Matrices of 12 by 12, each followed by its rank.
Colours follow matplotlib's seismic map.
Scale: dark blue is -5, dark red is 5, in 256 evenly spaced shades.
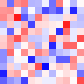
full rank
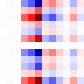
one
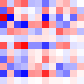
two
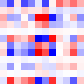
two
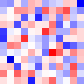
full rank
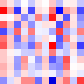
two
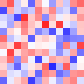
full rank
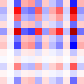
one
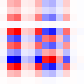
one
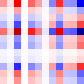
one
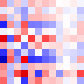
two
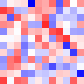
full rank
